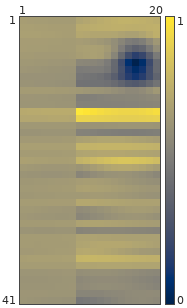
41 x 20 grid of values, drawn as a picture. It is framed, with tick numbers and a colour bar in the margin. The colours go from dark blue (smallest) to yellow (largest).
Most values sit high, with a long tail of low ones. The left part is calmer, up to a seam about 40% of the way across. The top right is the roughest part. The grain runs across in streaks. A single dip lies in the top right. The ninth with the lowest average is the top right.
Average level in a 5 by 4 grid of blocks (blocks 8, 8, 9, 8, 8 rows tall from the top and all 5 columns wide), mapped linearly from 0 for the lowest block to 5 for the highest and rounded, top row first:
4 4 3 0 | 4 4 3 3 | 4 4 5 5 | 4 4 4 4 | 4 4 4 3
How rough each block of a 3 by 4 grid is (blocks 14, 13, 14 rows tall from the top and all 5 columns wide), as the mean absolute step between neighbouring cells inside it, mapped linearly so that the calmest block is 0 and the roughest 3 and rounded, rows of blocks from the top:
0 1 2 3
0 1 2 2
0 1 1 1
